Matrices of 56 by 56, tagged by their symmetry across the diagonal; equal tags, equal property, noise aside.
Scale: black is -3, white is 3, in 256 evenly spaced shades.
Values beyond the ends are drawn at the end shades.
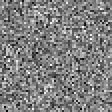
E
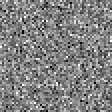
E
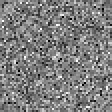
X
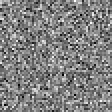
E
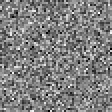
X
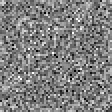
X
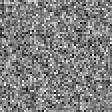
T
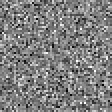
T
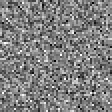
T
